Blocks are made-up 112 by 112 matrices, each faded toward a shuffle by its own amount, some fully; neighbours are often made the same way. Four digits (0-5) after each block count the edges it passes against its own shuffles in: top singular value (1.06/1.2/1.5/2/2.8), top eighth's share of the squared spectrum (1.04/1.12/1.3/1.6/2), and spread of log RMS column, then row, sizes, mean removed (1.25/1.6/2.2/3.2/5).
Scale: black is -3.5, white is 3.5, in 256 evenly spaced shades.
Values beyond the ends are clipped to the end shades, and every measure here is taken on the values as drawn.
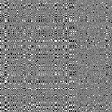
5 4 4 4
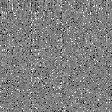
4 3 2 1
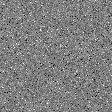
0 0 0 0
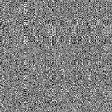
5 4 3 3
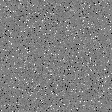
0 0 0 0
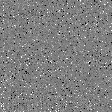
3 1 0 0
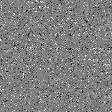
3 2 1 1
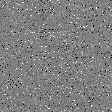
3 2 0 1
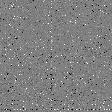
3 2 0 1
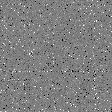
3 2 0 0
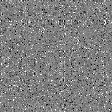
4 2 1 1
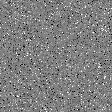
2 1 0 0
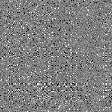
4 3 2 2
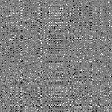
5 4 3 3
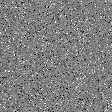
2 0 0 0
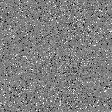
3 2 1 1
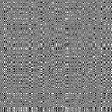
5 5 4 4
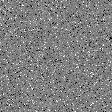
0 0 0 0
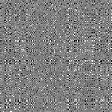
5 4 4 3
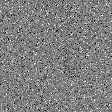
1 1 0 0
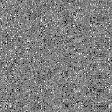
4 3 2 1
